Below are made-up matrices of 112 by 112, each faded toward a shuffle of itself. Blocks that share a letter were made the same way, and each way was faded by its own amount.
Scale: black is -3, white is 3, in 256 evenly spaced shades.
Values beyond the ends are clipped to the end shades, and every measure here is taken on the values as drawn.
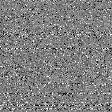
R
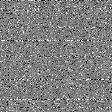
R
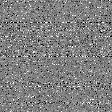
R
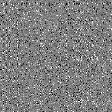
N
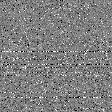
R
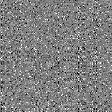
N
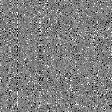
N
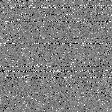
R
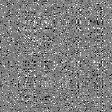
N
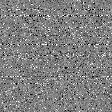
R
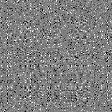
N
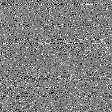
R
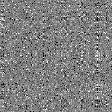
N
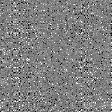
N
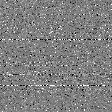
R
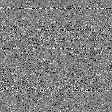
R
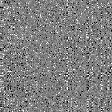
N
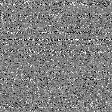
R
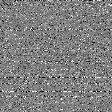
R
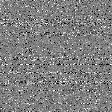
R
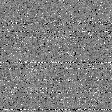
R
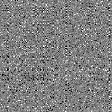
N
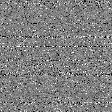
R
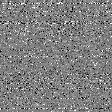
R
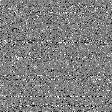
R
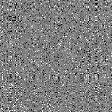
N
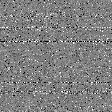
R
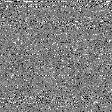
R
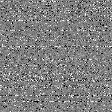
R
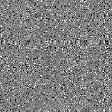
N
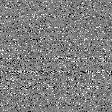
R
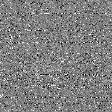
R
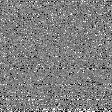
R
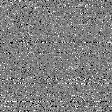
R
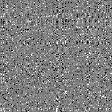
N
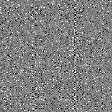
N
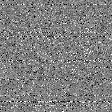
R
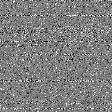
R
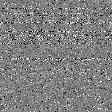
R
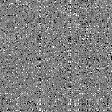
N
